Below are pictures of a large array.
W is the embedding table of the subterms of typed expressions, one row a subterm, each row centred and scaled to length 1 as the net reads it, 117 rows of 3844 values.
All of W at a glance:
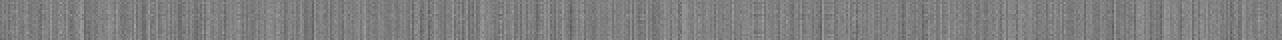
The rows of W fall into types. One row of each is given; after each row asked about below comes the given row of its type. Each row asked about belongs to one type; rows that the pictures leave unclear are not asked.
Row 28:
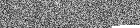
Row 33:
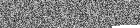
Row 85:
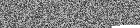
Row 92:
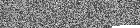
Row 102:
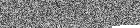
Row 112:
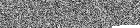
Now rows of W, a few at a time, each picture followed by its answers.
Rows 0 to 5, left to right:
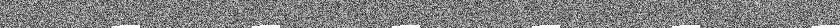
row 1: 85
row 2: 85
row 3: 112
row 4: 92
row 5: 28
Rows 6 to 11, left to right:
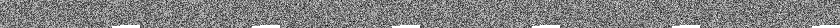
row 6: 102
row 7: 85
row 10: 92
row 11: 92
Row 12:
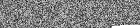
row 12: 85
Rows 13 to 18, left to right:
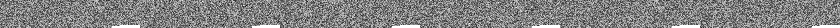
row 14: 33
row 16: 112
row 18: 92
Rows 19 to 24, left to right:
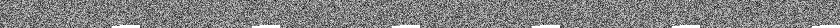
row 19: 92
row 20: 33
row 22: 85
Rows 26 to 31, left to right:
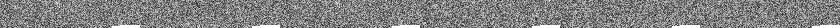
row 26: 28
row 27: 102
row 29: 33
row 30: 92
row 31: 85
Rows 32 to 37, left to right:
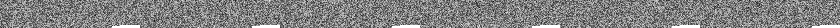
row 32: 92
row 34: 85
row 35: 102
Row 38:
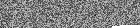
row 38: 92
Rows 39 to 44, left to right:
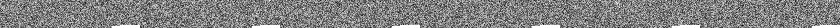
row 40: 33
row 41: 85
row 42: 85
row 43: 28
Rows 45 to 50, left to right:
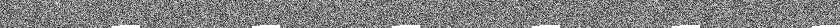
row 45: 28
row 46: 33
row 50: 112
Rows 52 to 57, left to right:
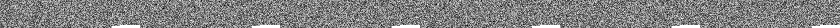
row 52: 28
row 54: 85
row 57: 102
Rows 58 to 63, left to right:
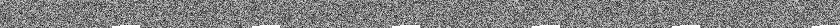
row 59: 112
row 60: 102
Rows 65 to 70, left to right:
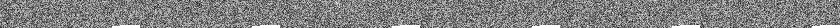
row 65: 33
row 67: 28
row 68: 92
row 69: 28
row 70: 92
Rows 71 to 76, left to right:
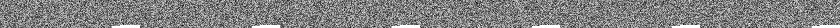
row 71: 85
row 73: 28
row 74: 112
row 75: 102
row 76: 112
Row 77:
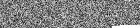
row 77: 33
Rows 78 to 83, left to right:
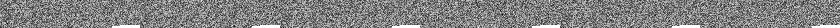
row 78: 33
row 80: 92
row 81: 102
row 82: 92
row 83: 102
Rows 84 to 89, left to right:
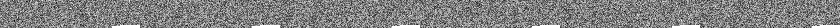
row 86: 28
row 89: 92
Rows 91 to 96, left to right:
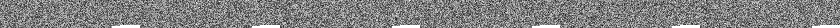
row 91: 85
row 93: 33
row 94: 33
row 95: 102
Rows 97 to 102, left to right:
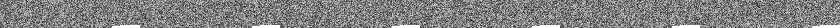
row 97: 85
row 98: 92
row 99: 28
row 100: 112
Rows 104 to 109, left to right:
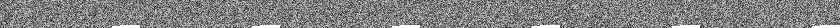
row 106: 92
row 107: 85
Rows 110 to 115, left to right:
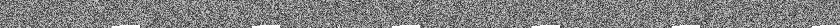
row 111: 33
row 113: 28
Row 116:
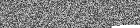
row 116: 85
